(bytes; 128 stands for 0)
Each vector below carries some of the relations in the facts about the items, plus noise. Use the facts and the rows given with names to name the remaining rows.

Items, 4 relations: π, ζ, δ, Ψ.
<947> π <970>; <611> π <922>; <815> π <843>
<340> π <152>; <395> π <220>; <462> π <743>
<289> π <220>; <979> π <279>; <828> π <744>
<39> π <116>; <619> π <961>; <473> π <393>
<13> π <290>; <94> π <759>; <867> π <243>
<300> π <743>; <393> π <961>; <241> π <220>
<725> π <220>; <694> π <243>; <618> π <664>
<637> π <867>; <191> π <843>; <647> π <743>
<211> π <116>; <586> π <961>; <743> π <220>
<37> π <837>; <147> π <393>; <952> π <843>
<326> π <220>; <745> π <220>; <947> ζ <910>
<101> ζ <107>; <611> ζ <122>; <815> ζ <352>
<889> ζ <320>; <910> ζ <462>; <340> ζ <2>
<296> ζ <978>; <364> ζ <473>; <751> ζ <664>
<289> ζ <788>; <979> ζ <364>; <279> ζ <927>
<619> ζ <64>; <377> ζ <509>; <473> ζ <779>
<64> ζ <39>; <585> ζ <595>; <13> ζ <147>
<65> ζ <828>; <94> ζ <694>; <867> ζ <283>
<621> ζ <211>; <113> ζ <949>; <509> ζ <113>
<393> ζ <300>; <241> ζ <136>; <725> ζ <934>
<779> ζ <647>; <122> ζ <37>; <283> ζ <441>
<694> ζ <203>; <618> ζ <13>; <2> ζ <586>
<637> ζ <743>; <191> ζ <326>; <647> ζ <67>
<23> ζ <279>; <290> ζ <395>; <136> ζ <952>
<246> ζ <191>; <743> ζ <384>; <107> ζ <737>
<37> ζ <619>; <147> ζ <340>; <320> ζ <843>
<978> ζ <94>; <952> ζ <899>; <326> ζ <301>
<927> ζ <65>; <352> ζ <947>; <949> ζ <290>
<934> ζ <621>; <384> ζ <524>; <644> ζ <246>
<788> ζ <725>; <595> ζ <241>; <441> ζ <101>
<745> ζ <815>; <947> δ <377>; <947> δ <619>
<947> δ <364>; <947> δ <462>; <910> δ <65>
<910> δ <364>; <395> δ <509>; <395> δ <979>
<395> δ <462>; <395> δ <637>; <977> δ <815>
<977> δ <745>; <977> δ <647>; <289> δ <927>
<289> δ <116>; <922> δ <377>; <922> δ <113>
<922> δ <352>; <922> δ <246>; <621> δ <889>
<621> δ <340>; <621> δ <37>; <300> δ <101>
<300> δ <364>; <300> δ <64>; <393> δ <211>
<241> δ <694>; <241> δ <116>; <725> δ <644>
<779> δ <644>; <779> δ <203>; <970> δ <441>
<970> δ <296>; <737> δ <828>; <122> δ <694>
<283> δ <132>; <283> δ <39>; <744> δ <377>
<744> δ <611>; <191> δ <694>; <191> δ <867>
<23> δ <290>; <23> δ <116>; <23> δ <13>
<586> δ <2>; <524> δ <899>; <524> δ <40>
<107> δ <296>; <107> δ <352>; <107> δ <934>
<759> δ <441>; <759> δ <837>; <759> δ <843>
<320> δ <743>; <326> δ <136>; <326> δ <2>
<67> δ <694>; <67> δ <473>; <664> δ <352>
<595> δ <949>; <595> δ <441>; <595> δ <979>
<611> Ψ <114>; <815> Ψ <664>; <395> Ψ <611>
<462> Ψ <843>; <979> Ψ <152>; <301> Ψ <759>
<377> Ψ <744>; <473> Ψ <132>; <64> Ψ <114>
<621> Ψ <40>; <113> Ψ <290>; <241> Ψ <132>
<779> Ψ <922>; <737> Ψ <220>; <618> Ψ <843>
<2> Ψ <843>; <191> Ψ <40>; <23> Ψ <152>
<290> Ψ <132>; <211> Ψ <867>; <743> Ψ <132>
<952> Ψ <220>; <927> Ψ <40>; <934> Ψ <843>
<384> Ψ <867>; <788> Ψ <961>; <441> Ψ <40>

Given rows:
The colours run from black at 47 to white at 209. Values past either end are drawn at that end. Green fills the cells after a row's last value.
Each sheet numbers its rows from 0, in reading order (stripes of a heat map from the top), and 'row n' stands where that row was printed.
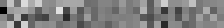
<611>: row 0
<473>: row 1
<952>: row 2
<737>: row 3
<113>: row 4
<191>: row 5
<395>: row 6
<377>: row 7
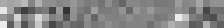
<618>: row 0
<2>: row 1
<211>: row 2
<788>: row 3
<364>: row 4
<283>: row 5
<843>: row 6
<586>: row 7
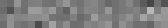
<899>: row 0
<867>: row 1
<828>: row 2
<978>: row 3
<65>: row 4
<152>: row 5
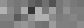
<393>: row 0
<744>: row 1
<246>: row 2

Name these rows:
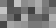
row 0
<37>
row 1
<132>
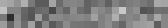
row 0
<815>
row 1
<441>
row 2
<301>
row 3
<116>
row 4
<23>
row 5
<64>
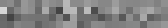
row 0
<725>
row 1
<694>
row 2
<13>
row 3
<147>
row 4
<300>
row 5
<979>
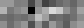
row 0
<745>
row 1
<922>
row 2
<644>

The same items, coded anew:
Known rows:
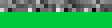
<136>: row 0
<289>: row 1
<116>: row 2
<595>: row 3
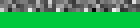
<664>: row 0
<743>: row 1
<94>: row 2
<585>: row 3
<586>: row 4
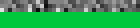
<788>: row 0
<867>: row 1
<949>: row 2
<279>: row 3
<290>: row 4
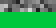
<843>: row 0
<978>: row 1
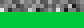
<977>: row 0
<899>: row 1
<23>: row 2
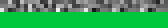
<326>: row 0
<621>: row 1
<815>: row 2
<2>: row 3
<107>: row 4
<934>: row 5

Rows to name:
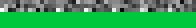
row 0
<211>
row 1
<114>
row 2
<619>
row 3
<961>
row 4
<618>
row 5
<39>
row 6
<40>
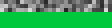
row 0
<952>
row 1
<828>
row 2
<64>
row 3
<395>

